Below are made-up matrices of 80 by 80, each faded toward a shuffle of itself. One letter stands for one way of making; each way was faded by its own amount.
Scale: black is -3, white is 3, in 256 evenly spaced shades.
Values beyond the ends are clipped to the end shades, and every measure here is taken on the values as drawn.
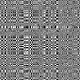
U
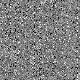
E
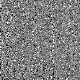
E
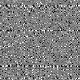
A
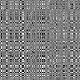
U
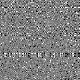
A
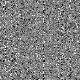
E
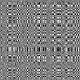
U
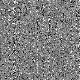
E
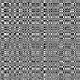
U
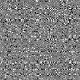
A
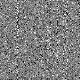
E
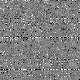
A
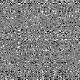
A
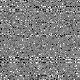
A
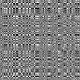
U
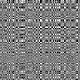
U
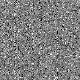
E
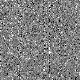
E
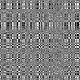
U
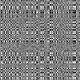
U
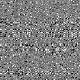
A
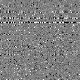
A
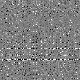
A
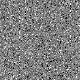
E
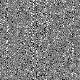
E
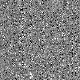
E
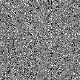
E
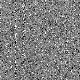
E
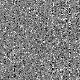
E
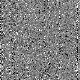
E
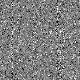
E
